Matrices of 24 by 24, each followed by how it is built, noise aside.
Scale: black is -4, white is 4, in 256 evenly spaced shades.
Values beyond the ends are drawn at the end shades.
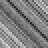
Toeplitz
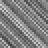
Toeplitz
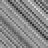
Toeplitz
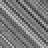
Toeplitz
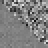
upper triangular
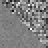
upper triangular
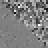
upper triangular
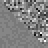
upper triangular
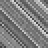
Toeplitz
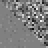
upper triangular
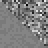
upper triangular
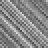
Toeplitz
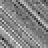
Toeplitz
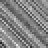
Toeplitz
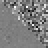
upper triangular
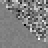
upper triangular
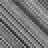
Toeplitz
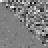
upper triangular
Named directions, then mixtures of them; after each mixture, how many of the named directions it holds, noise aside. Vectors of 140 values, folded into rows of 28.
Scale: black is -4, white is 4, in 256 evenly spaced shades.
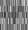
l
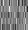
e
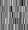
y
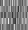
three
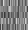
two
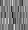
two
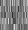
two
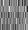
one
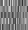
three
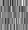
two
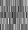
two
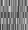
two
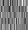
two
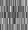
one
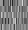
three
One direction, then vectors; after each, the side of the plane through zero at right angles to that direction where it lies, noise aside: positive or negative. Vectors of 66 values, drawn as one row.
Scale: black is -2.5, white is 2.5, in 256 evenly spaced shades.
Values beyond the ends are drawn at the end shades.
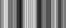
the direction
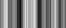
positive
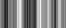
negative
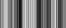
positive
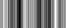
positive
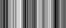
negative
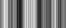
positive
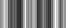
positive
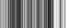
positive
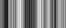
negative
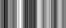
negative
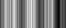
positive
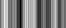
positive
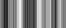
negative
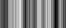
negative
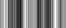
positive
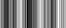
negative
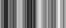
negative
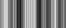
positive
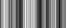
positive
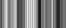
positive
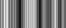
positive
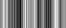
positive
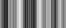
negative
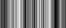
negative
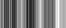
negative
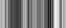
positive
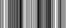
positive
